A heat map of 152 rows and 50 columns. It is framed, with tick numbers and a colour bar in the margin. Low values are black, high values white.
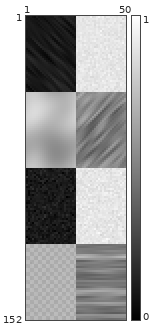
It is made of 4 by 2 panels. Panel 1,1: very low, slanting down to the right, faint in contrast. Panel 1,2: very high, fine-grained, faint in contrast. Panel 2,1: high, smooth. Panel 2,2: middling, slanting up to the right. Panel 3,1: very low, fine-grained, faint in contrast. Panel 3,2: very high, fine-grained, faint in contrast. Panel 4,1: high, checkered, faint in contrast. Panel 4,2: middling, streaked across.
